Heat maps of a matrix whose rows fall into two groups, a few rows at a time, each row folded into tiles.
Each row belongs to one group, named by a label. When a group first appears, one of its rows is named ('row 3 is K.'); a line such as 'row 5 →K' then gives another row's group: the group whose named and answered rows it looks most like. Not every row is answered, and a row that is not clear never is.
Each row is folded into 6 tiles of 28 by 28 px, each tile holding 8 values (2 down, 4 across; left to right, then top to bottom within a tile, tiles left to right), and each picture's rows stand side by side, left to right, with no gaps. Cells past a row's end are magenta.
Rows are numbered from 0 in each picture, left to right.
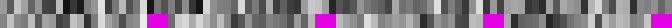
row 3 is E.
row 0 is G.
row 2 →G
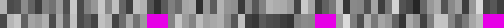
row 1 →G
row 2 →G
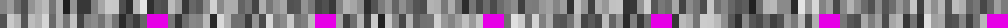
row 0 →G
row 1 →E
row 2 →E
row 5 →E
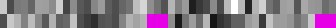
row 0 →G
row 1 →E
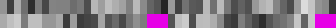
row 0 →G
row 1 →G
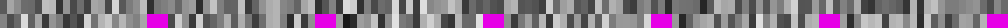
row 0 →E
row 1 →G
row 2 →E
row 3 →E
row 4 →E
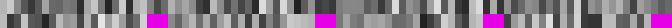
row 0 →E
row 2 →G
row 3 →G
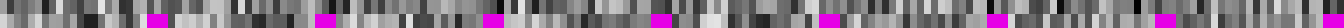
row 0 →G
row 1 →G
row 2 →G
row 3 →G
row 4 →G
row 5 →G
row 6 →E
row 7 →E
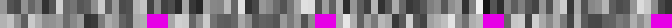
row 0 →G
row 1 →G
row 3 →G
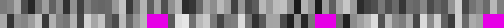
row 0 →E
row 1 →G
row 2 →E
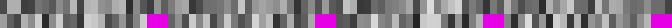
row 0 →E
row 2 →E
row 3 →E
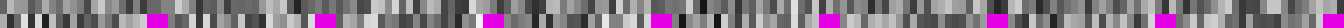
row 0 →E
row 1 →E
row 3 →E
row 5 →G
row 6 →E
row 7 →G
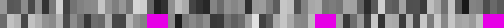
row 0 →G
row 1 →E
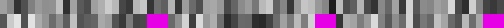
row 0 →G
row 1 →G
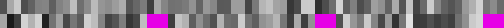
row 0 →E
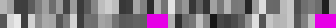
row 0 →G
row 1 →E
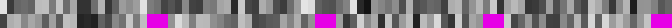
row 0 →G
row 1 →G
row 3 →E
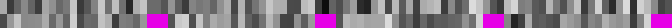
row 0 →G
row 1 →G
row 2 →G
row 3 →E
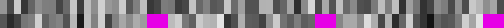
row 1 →G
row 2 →G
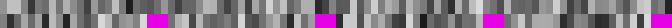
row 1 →G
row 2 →G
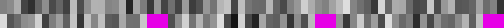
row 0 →E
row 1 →G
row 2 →E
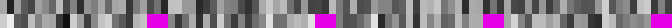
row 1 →E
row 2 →E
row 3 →G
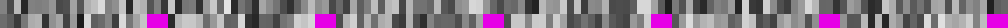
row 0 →E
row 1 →G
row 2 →G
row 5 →E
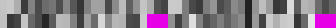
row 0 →E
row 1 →E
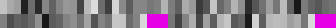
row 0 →E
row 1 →E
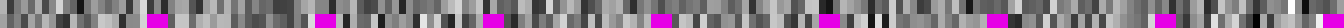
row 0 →G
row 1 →G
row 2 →E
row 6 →E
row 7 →E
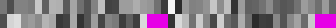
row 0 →G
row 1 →G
